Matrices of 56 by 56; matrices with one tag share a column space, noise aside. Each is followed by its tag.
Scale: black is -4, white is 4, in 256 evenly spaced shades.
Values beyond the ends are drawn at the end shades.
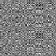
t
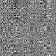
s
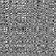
s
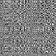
s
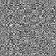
t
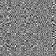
t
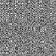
s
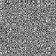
s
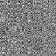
s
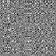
s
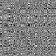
t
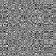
t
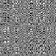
s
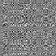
t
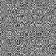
t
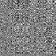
s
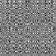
s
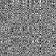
s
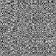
s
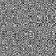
t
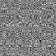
t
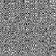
s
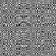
t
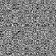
t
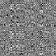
t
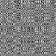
s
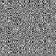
s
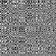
s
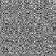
s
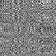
s
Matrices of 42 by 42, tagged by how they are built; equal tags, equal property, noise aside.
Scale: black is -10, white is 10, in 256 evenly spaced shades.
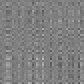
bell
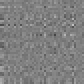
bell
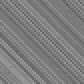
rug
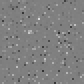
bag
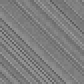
rug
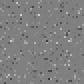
bag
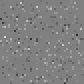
bag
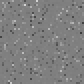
bag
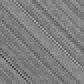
rug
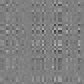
bell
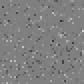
bag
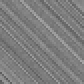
rug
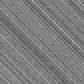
rug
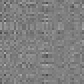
bell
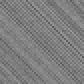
rug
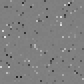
bag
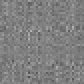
bell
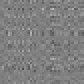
bell
